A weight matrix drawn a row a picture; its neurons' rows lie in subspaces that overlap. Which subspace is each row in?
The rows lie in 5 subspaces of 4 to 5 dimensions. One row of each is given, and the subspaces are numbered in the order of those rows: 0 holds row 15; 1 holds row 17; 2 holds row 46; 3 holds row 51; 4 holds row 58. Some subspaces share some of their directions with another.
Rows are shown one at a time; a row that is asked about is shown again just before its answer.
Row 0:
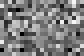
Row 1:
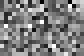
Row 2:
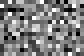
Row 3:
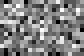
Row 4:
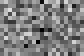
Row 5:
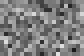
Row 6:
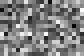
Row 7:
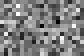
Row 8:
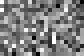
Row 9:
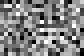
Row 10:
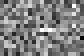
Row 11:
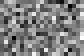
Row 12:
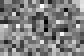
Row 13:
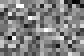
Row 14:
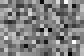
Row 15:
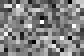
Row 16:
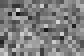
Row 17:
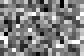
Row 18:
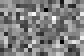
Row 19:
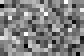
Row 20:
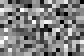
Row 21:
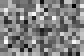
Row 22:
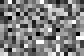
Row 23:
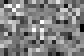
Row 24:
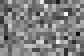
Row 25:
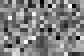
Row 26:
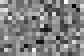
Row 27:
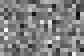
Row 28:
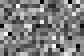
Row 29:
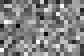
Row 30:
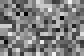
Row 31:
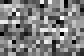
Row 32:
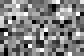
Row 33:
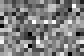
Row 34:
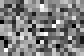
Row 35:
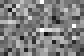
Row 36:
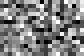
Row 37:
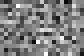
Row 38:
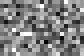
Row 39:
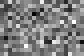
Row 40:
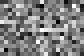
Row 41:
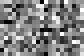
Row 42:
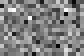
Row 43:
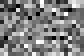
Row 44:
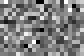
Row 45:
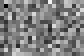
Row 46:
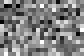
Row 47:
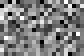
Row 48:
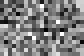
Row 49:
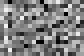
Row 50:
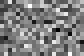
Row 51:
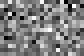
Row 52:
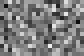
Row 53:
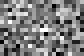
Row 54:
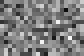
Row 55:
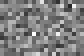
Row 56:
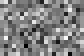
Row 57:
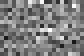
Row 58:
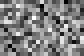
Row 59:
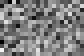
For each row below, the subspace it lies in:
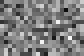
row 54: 0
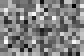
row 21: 1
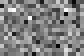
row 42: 3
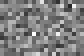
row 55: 1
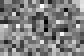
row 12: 0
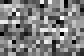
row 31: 0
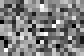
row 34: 1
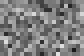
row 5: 1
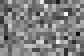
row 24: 4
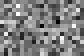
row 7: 0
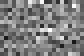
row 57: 4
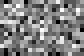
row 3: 2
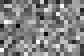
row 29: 3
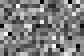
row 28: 0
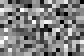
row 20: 2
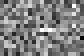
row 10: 4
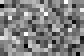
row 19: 4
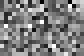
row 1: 0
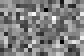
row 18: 1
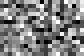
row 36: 4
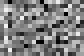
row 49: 4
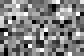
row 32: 2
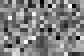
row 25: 4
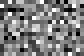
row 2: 3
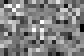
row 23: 2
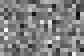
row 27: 4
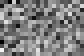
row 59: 3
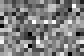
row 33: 2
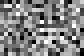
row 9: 0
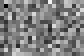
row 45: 4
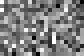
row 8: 0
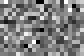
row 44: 2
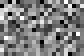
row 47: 3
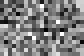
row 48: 0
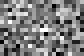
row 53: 2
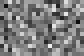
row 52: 4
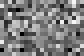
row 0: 3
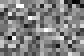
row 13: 3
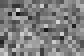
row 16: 3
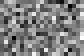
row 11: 1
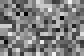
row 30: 1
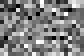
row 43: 3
